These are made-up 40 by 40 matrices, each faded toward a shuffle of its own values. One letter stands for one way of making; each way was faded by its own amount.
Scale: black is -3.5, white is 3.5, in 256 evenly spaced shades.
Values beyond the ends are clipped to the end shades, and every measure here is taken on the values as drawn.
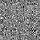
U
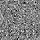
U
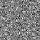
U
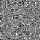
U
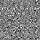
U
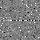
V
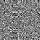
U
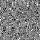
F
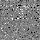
V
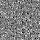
F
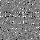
V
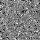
V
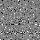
V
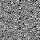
F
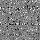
V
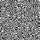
F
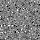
V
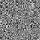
U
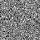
F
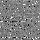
V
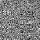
U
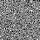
F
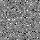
V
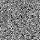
F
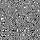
V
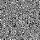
U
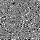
V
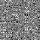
U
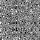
F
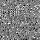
V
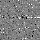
V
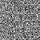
F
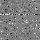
V
